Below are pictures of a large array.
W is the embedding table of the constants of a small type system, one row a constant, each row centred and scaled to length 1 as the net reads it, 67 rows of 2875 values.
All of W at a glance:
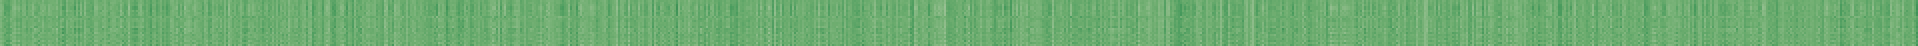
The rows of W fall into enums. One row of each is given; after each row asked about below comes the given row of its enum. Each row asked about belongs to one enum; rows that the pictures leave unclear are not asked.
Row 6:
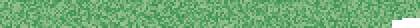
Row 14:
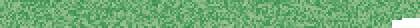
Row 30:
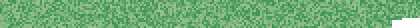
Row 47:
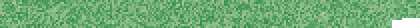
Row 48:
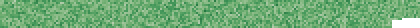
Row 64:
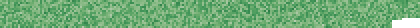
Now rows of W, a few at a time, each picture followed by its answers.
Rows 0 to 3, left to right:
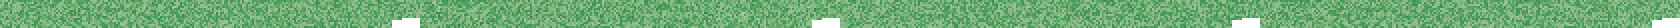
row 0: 6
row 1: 47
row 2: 30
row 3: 14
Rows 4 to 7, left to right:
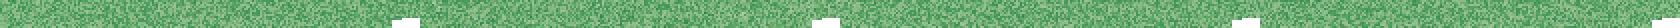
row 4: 30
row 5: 47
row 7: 14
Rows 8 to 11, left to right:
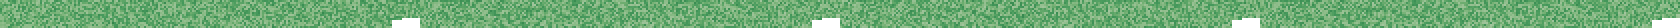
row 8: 30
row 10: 6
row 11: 14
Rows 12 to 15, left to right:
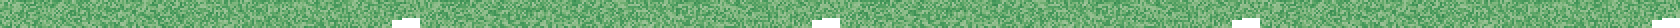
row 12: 6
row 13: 14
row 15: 6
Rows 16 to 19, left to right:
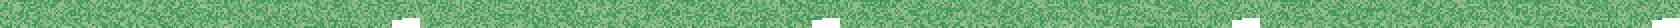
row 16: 6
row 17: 30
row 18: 14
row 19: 14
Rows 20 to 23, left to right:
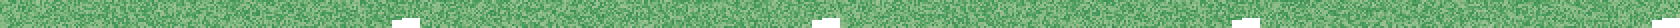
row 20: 30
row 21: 6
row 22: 30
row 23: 14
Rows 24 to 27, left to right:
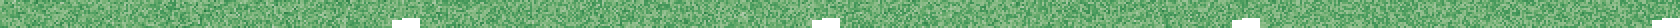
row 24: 48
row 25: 47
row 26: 64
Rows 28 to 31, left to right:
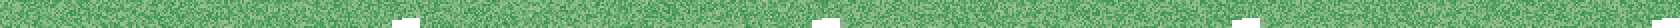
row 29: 64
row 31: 30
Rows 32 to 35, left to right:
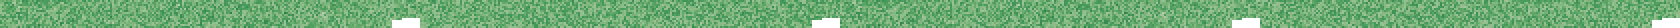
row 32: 47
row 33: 30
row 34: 47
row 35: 6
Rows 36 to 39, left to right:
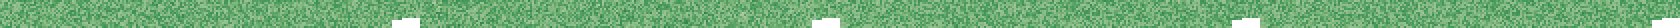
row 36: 6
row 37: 47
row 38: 30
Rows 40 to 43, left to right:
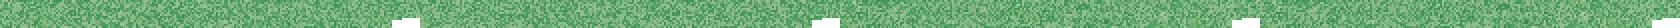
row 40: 6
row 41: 30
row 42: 47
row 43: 47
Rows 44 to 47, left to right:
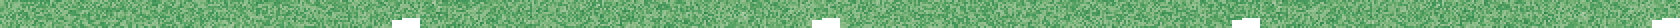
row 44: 14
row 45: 47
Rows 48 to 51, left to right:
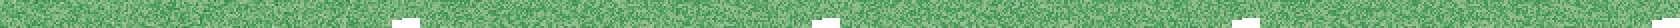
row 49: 14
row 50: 6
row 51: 14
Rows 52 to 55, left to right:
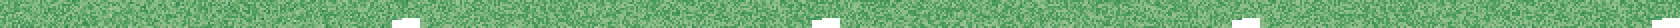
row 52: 64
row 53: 30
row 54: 14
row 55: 30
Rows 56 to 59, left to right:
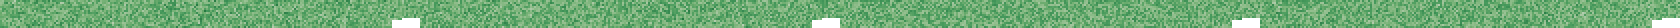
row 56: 48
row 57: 64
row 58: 14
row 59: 47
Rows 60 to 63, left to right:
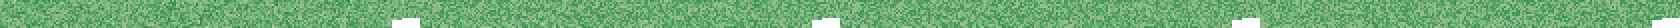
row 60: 48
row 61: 6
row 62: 6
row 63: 30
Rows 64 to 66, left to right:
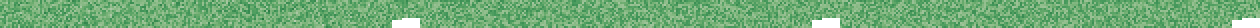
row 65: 14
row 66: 6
